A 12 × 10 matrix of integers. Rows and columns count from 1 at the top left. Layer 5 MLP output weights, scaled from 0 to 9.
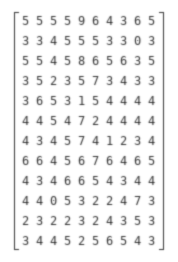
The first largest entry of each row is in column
5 4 5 6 2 5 5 6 4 9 9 7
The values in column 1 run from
2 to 6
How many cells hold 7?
5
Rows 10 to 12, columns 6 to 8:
2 2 4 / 2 4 3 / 5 6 5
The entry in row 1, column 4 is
5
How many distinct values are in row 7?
6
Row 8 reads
6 6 4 5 6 7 6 4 6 5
